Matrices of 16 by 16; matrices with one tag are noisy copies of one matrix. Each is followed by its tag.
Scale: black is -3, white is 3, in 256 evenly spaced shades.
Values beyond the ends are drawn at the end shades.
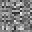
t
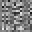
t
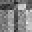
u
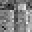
u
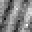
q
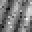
q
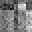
u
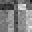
u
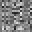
t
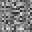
t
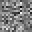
t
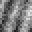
q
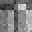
u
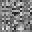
t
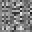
t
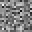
t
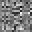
t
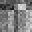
u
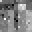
u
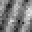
q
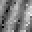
q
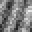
q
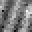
q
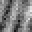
q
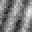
q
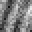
q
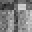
u
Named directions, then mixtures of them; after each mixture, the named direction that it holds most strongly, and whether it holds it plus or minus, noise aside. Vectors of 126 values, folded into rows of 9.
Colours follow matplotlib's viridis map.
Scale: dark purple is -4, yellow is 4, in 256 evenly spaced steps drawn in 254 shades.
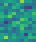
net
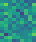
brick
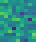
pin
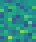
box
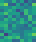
brick, plus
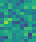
net, minus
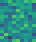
brick, minus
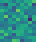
brick, minus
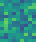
net, minus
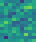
net, minus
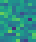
pin, plus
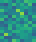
brick, minus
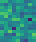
pin, plus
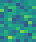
box, plus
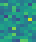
pin, minus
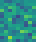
box, plus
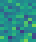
box, minus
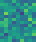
brick, plus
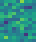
net, plus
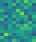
brick, minus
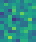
pin, minus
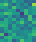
brick, plus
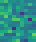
pin, plus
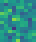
pin, plus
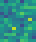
pin, minus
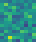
box, plus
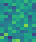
brick, minus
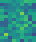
brick, minus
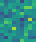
net, minus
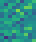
net, minus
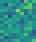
brick, minus
